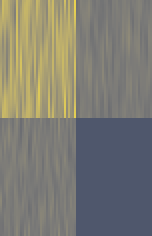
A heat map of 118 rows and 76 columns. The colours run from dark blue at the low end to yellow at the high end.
It is made of 2 by 2 panels. Panel 1,1: high, streaked downward. Panel 1,2: middling, streaked downward, faint in contrast. Panel 2,1: middling, streaked downward, faint in contrast. Panel 2,2: low, flat.
